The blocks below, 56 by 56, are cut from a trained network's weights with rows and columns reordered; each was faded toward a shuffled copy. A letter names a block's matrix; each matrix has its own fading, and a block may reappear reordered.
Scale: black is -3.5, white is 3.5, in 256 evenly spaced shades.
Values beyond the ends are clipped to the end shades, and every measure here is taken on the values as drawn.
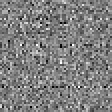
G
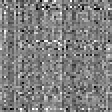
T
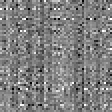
T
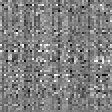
T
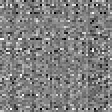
T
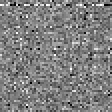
G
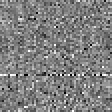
G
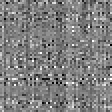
T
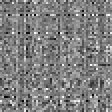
T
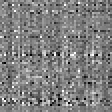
T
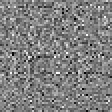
G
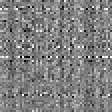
T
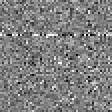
G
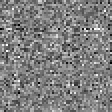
G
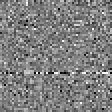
G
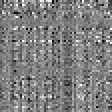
T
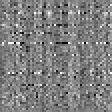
T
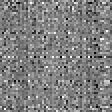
T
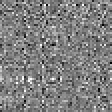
G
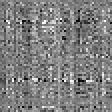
T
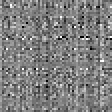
T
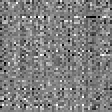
T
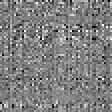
T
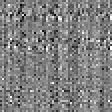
T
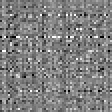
T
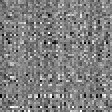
T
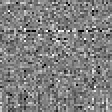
G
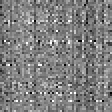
T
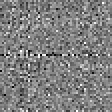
G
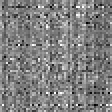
T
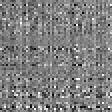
T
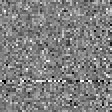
G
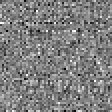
G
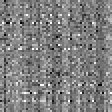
T
